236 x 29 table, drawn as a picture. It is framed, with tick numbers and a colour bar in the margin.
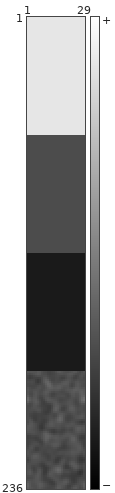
The table splits into 4 rows of 1 panel. Panel 1,1: very high, flat. Panel 2,1: low, flat. Panel 3,1: very low, flat. Panel 4,1: low, blotchy, faint in contrast.
